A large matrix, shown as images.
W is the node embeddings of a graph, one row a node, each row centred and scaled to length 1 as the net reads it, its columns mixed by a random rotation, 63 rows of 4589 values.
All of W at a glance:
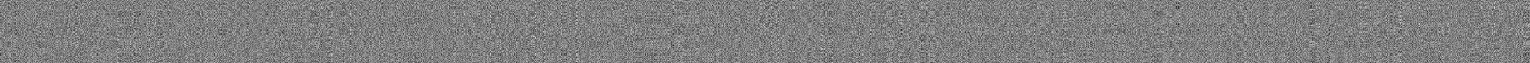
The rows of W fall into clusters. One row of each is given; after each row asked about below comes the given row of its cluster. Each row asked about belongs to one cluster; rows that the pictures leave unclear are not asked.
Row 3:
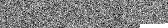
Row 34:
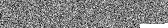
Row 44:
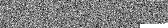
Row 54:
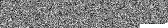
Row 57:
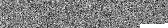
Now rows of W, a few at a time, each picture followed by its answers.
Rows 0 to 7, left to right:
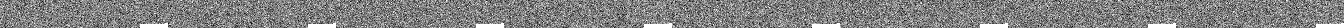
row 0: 44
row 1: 54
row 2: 3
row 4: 34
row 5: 54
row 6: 3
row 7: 3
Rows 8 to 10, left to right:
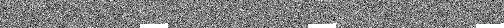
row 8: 3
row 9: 44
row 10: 57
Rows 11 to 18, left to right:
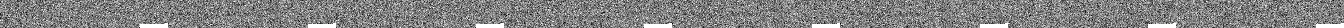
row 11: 34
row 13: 34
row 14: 34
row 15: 54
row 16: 54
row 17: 44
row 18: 57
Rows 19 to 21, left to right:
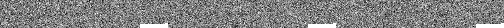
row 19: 54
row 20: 54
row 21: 57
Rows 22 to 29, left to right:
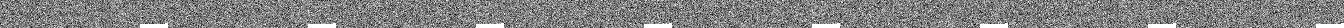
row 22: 54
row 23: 3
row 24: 3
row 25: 44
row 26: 3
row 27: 34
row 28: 54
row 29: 34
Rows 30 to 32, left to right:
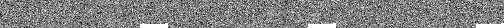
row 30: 34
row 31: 3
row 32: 3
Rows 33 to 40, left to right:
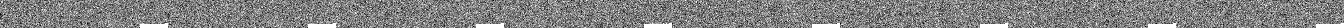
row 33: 34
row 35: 57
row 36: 44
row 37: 54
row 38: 54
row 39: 57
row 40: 57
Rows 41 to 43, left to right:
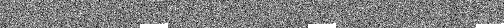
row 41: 44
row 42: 44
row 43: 3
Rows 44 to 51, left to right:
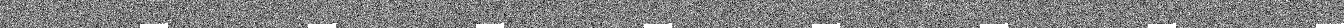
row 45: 34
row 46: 44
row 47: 34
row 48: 57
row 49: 57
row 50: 54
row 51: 3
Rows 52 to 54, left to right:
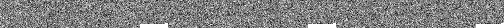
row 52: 57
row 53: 54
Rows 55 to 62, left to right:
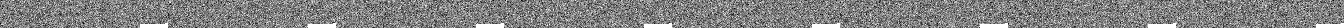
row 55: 54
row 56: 34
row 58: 34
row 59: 54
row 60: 34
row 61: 54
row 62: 57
